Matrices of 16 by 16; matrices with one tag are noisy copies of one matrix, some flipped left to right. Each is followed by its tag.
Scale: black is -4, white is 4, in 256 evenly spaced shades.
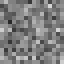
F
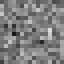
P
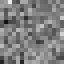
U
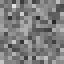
F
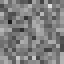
F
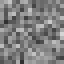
U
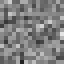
U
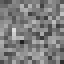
P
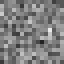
P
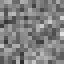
U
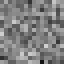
U
